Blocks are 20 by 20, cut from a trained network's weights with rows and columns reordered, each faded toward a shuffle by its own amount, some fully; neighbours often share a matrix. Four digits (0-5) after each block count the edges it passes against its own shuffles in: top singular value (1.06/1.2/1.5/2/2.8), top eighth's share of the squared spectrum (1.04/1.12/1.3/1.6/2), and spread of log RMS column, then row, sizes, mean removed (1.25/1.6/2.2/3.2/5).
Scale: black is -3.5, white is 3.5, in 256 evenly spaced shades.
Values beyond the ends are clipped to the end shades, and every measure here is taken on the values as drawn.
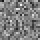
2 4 1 1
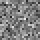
0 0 0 0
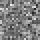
2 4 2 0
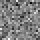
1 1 0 0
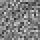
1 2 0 0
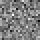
0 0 0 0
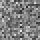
1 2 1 0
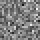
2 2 0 0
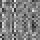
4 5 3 2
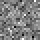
0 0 0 0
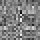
3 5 2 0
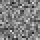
0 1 0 0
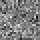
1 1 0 0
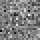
2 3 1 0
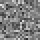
2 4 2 0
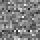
2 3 0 1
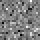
0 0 0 0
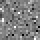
0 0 0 0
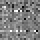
2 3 0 2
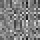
3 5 3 0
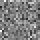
2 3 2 0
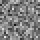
2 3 0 0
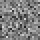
1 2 0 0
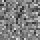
0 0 0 0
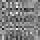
3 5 2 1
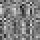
3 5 3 0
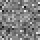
2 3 1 0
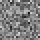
2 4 1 0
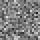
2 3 0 1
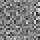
3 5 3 0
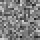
1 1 0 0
